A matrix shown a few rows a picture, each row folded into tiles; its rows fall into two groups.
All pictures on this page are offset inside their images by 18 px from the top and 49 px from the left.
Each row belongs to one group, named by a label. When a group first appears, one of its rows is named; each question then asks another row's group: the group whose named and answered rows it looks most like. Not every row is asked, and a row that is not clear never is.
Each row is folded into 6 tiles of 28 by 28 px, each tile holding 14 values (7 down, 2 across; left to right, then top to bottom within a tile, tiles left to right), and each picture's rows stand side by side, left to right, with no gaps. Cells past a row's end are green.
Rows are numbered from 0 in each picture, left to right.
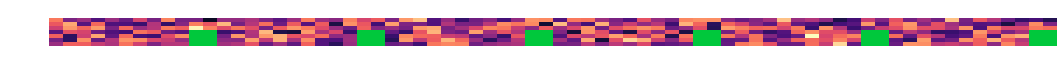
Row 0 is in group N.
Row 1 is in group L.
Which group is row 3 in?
L
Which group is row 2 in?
L
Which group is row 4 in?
N
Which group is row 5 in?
N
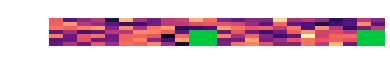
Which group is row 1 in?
N
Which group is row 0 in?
N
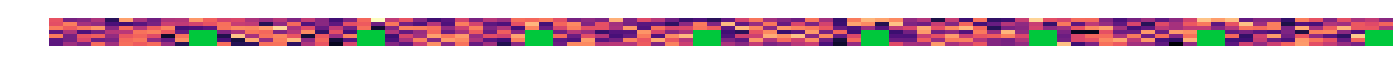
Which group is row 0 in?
N
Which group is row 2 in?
L
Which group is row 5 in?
L
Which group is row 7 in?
N
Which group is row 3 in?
N
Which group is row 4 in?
L
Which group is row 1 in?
L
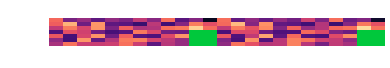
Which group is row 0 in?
N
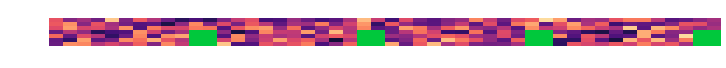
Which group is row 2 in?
L
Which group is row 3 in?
N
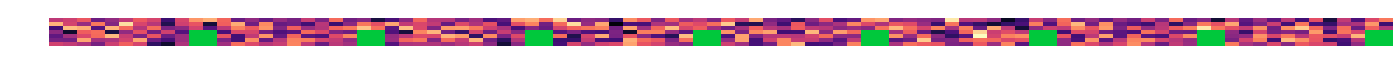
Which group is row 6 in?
N
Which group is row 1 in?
N
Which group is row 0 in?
L
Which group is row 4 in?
L
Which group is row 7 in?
L
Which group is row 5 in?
N
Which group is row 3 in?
N
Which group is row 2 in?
L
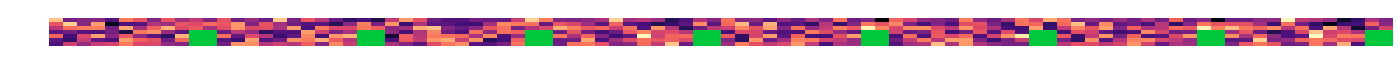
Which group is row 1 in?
N
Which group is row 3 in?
N
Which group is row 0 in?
N
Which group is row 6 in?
N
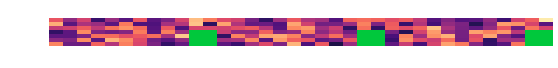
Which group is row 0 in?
L
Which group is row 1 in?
L
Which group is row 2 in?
L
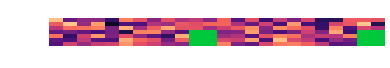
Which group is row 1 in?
L
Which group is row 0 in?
N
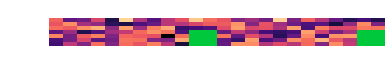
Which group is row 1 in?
N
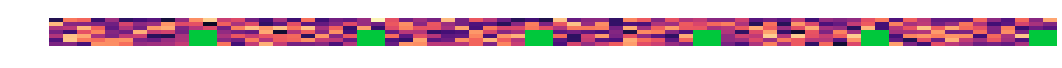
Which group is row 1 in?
L
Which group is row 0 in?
L
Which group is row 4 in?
L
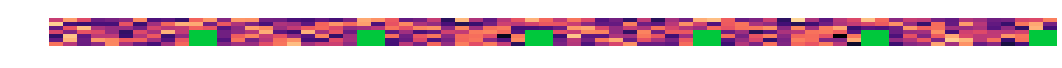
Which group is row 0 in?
L
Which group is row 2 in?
N
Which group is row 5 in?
L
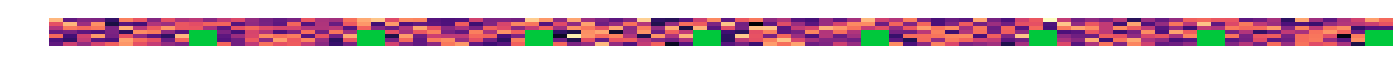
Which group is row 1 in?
L
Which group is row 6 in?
L
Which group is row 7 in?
N
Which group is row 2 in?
L
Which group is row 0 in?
N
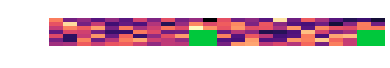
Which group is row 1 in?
N
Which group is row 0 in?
N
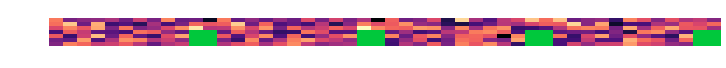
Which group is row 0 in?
N
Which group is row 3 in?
N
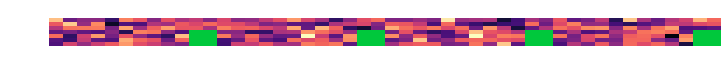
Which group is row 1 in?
N
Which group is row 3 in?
N
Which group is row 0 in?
N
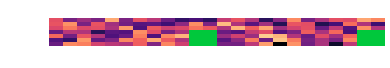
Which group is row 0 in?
N
